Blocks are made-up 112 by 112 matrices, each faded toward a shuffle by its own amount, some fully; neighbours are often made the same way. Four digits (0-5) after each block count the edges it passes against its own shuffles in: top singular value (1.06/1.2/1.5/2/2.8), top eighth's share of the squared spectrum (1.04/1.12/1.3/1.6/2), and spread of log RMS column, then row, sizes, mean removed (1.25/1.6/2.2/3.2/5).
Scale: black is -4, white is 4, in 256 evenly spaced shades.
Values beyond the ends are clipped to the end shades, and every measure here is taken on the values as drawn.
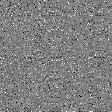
4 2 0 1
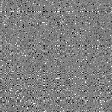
5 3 2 3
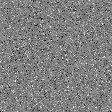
0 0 0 0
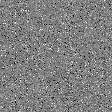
0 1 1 0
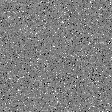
0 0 0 0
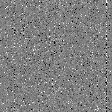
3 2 2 0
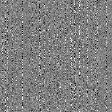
2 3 4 0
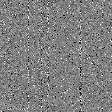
2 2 3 0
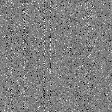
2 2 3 0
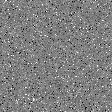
0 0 0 0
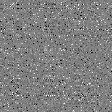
4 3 1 2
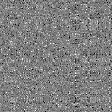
4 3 2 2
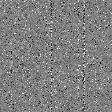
2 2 2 0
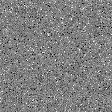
3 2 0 0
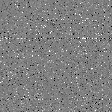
3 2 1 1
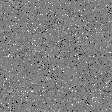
2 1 0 0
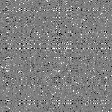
5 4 2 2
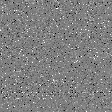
3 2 0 1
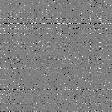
4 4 1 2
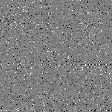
3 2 1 1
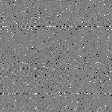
4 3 1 2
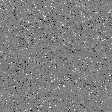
0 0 0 0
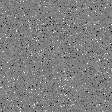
2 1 0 0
